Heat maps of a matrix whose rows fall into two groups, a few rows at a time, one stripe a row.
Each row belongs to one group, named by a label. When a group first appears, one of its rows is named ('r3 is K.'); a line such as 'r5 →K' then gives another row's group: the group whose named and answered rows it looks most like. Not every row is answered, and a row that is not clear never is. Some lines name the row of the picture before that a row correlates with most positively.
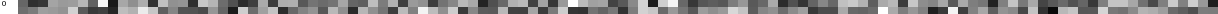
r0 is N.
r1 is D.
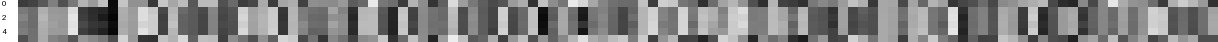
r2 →D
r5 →N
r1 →D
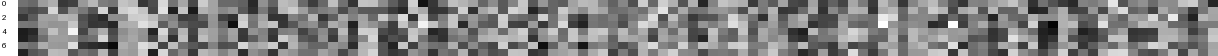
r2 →D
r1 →N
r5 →N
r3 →D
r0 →N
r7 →N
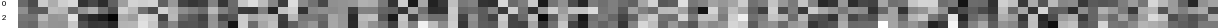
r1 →N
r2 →D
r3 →D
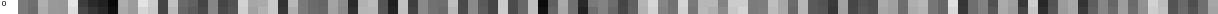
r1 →D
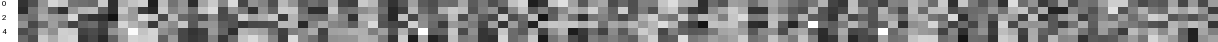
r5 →D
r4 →D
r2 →D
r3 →N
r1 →N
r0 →N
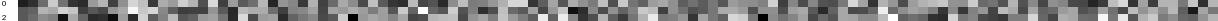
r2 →D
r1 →D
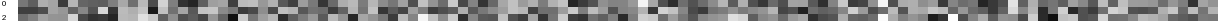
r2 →D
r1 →N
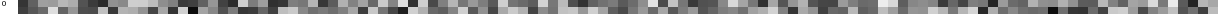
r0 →D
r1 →N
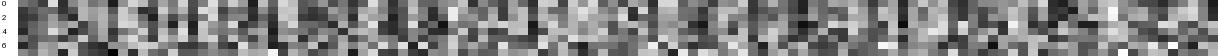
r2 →N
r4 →N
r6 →D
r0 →N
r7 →D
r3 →N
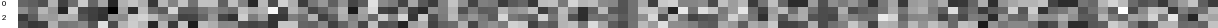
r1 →D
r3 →N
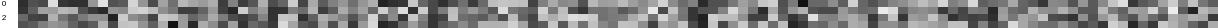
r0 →N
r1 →D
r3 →N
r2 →N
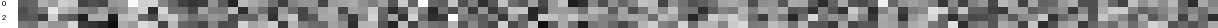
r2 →N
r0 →D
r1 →N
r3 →D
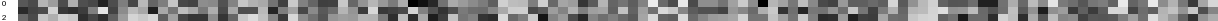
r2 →D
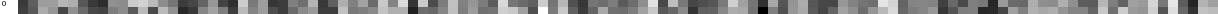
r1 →D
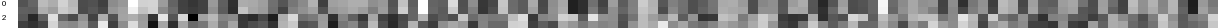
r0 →D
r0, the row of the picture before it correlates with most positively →0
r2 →N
